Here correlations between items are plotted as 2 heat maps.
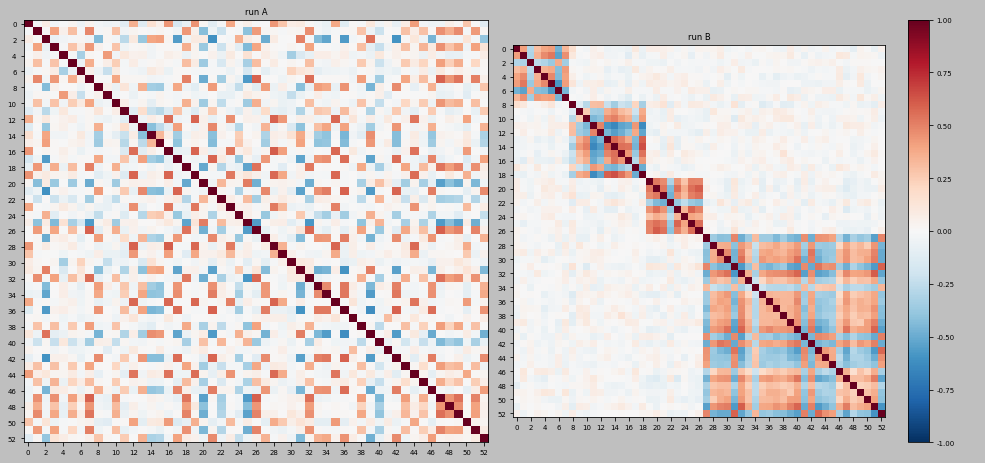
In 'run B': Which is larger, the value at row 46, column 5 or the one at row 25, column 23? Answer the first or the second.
the second
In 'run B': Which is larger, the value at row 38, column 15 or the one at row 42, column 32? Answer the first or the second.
the second
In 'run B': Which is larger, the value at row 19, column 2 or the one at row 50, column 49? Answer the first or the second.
the second
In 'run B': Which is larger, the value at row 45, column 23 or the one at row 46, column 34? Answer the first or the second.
the first
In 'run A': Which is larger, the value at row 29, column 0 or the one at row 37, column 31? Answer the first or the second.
the first
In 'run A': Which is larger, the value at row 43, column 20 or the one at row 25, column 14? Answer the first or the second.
the second
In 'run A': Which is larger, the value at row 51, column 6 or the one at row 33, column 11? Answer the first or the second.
the second
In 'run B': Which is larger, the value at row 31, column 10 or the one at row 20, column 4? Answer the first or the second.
the second
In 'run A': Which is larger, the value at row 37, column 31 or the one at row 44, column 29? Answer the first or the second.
the second
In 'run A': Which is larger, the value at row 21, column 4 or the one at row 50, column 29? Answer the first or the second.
the second
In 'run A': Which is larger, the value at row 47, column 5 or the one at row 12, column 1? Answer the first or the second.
the first
